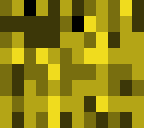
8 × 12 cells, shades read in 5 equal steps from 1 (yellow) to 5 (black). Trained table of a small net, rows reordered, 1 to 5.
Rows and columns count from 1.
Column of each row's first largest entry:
3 7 3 3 2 2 8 2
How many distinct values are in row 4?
3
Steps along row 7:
up down same down up same up down up same same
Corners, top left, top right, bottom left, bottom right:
3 4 2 2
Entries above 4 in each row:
1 1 0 0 0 0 0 0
